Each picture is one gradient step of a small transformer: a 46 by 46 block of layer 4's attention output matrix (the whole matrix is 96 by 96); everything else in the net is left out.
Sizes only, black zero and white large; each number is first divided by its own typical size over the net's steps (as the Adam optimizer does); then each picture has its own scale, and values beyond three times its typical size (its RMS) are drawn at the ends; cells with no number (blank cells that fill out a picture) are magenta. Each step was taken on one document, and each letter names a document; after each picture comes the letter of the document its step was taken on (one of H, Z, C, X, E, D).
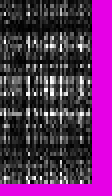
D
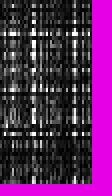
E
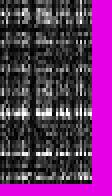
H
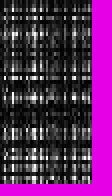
E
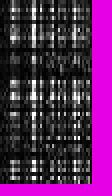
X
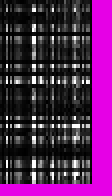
X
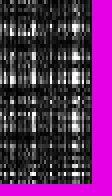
X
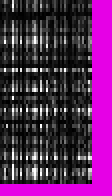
E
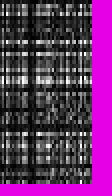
H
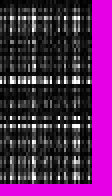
X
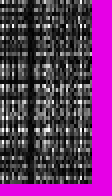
H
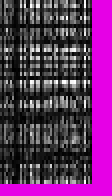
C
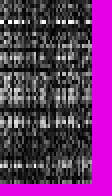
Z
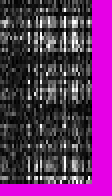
D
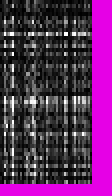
E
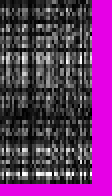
H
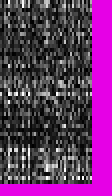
Z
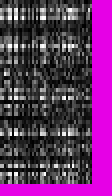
Z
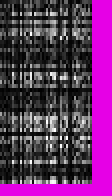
C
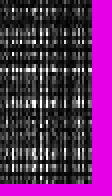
E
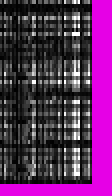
X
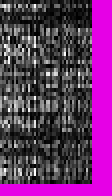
Z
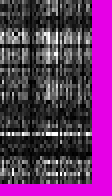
H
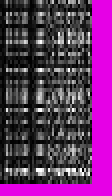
H
